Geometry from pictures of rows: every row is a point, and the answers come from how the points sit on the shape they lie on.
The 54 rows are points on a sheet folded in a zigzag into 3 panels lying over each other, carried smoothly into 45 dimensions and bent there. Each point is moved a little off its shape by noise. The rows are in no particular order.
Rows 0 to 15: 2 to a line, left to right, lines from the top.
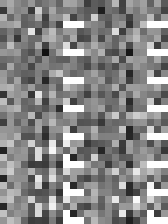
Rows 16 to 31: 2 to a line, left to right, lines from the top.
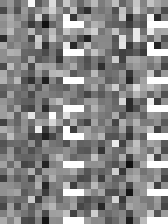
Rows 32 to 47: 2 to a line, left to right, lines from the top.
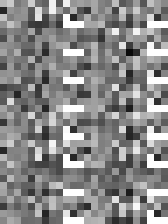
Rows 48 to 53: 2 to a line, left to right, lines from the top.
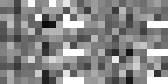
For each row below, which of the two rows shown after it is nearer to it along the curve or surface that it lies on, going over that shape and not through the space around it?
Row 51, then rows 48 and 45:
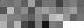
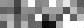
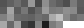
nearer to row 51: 45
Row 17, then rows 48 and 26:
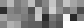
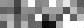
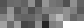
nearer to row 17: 48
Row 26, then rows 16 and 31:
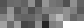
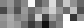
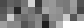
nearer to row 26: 31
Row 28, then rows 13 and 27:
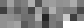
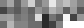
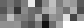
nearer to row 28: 13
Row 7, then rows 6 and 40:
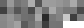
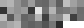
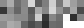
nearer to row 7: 6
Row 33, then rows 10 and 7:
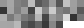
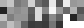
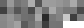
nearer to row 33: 10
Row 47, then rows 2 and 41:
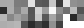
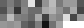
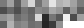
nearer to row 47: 2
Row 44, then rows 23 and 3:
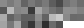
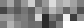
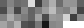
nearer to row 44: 3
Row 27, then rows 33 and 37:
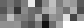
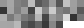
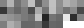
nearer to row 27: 33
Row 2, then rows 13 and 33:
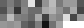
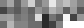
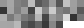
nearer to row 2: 33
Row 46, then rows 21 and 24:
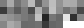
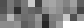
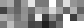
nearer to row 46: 24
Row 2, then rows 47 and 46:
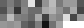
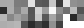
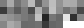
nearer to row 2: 47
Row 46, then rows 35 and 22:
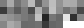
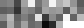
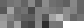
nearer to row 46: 35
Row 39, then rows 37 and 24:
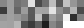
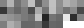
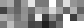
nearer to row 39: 24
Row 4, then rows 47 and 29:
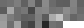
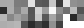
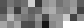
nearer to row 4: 29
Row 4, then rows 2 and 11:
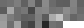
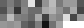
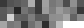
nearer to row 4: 11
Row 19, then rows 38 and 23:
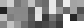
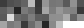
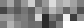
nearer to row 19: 23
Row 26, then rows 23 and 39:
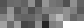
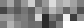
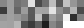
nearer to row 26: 39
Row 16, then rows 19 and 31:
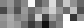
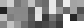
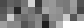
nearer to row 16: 31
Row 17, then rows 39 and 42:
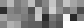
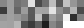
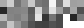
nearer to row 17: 42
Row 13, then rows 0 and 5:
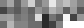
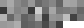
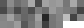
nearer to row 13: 5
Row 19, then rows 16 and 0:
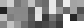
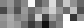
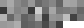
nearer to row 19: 0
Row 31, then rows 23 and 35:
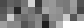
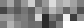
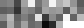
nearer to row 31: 35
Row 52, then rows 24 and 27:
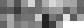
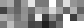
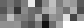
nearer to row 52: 24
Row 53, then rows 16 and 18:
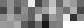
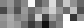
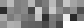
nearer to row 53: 16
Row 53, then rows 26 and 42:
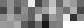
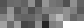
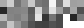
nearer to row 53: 26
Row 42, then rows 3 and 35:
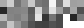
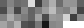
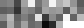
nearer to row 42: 35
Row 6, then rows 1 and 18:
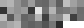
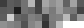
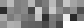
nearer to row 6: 18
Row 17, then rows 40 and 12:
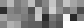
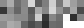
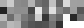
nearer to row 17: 12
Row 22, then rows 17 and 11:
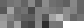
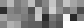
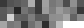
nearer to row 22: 11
